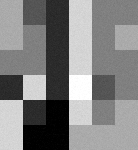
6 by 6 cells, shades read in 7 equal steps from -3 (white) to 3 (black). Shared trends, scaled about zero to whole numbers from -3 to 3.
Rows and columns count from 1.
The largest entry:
3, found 3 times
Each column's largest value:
2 3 3 -1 1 0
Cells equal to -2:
7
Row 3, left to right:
0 0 2 -2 0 0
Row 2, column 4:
-2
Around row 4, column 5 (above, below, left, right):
0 0 -3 0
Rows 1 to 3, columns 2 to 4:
1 2 -2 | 0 2 -2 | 0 2 -2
